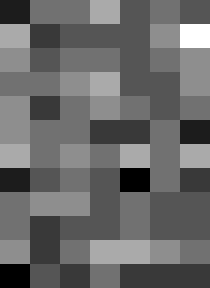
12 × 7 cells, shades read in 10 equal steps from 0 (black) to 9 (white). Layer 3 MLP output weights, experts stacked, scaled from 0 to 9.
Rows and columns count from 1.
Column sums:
46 38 47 49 40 44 47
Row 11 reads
5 2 4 6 6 5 4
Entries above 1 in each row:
6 7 7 7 7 6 7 5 7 7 7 6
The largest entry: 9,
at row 2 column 7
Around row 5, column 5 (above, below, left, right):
3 2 5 3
